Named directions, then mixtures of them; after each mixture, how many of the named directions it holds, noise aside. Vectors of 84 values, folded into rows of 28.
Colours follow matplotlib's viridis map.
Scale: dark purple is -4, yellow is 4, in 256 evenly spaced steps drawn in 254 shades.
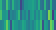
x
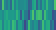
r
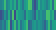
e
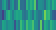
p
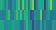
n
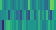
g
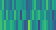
two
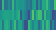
one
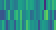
three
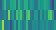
two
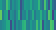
one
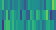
three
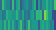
two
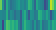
two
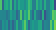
one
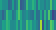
three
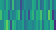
two
